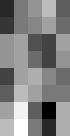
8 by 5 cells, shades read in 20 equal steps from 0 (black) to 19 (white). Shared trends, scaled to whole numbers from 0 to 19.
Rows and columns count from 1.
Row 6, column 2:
14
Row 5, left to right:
5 12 13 10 8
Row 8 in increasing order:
3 9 13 14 19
